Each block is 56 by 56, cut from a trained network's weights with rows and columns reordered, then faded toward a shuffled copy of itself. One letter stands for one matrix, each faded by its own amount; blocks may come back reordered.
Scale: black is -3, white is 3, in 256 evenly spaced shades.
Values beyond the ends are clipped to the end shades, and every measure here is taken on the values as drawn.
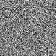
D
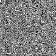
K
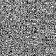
K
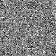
K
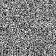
D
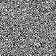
K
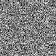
D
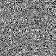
K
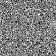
K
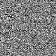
D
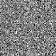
K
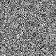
D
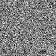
D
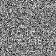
D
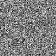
D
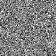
K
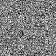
D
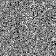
K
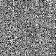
K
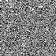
D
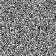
D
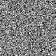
D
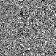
K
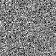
K
